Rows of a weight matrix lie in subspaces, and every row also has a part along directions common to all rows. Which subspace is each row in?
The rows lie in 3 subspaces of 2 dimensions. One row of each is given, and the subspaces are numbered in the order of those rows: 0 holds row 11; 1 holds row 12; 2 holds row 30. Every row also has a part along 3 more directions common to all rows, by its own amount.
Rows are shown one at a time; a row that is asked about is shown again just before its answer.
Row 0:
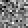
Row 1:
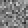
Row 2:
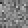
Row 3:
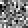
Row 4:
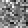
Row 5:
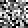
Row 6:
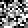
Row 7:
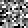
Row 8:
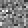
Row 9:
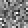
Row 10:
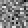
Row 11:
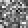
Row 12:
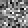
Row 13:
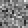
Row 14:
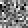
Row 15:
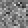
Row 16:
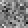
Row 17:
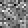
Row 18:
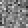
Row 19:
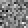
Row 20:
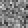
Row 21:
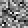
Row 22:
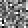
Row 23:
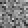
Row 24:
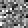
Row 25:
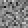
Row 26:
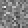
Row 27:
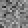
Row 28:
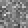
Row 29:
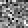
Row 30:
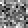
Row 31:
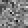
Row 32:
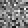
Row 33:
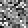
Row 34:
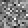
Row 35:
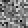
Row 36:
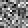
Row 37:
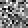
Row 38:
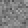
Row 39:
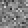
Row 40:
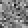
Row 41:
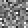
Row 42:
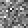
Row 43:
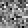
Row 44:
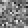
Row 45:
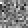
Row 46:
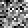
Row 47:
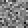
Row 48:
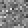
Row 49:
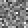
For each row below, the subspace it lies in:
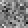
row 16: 2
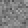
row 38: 0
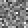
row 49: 1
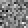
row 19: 0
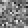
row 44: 2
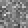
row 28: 0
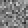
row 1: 0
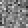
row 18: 1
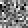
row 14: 2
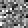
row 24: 0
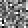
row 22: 1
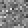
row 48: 0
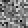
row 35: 2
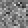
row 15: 0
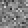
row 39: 0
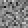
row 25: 0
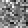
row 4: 2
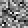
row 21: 1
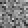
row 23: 1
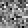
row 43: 0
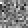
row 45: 2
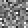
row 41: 1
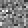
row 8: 0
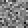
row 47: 1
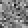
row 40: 2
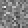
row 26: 0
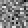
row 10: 1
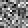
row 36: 1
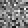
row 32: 1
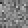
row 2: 2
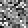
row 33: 2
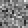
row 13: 0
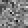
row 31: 2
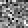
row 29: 1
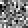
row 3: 2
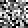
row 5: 1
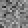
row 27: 0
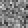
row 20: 1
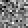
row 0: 2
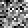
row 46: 0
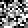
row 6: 0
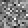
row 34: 0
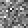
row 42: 0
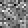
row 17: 2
